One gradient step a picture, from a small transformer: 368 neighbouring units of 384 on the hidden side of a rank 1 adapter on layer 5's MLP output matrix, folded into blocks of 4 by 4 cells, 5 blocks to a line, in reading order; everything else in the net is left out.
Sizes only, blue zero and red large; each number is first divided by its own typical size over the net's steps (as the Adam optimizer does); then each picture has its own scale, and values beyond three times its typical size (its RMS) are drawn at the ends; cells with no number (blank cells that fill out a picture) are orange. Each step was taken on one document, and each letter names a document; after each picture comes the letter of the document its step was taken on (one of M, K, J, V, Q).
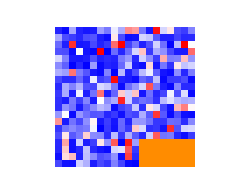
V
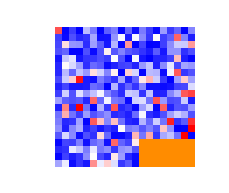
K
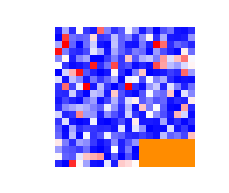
V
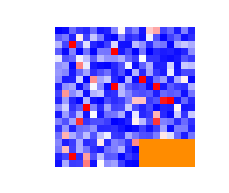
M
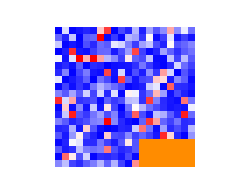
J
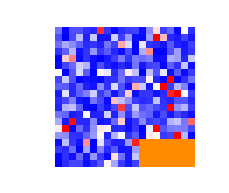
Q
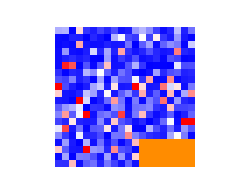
Q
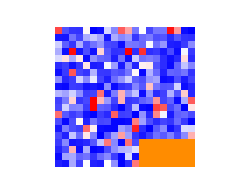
J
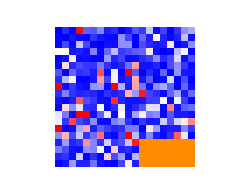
Q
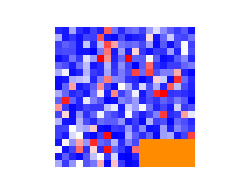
J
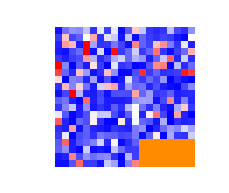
V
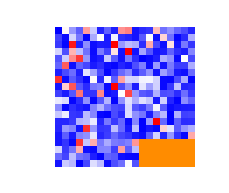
M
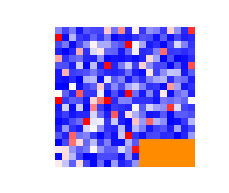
J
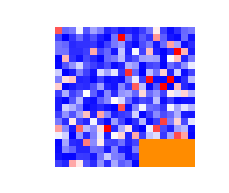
Q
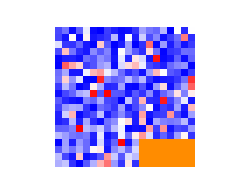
K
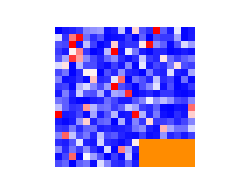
M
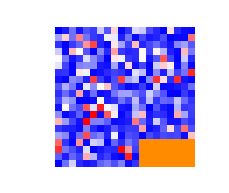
V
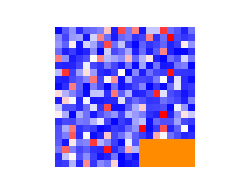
J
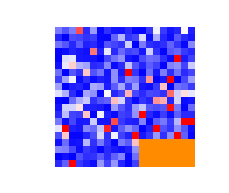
Q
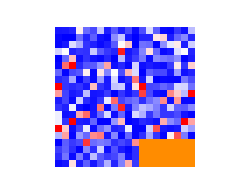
Q
